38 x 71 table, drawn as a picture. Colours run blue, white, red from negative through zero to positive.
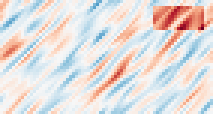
The ninth with the highest average is the top right. Neither half mirrors the other. An odd patch, higher than its surroundings, sits in the top right. The grain runs diagonally up to the right.
